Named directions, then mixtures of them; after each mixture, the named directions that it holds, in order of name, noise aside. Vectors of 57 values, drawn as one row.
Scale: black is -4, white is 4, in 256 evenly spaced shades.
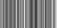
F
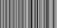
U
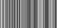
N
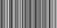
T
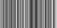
F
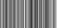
F, U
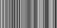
N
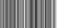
F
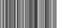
F, N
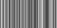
N, U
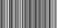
T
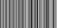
U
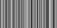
T, U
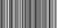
T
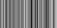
F, U
